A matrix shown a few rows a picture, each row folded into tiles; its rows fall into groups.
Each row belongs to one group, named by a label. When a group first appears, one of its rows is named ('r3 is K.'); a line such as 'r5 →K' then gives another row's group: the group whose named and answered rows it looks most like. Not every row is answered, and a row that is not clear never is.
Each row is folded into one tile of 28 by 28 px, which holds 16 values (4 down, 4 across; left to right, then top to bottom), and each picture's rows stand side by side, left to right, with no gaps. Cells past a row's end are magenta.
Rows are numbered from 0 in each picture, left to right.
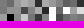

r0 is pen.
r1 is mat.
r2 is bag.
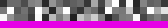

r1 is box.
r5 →bag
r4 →pen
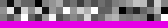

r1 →mat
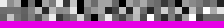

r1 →mat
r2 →pen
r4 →mat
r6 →mat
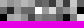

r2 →pen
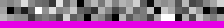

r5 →mat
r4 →box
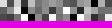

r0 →pen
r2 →box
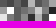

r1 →box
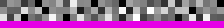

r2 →pen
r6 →pen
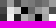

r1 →pen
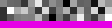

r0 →bag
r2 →mat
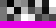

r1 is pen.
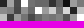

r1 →bag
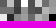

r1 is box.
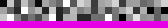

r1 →mat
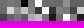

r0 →bag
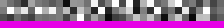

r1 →bag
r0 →bag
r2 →mat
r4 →pen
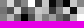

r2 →mat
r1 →pen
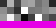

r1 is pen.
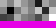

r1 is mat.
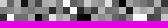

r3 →box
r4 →mat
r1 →pen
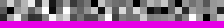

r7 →pen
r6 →mat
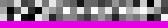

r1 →box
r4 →bag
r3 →bag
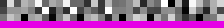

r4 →pen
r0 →box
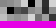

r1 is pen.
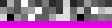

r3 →bag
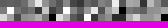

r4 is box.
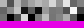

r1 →box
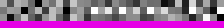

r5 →bag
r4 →bag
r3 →bag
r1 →mat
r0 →pen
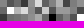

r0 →bag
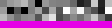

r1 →mat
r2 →bag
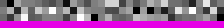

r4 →pen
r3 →pen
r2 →mat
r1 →bag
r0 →mat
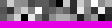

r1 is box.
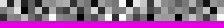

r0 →pen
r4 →box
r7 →mat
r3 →mat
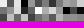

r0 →pen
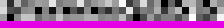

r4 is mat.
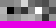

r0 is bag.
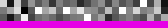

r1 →bag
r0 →pen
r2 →bag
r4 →bag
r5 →pen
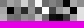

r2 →mat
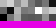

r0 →box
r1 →bag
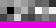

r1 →bag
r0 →box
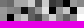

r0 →pen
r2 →mat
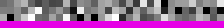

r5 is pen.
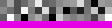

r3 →mat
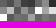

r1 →bag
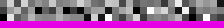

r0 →box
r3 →box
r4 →pen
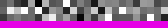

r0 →bag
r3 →mat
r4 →bag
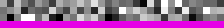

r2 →box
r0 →pen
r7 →bag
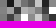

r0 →mat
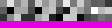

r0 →box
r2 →box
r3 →bag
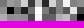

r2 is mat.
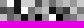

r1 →pen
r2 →box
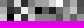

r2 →pen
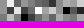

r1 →bag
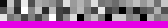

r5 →box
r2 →box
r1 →mat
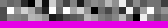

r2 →bag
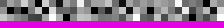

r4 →mat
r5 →box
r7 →mat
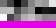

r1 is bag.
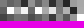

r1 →bag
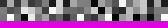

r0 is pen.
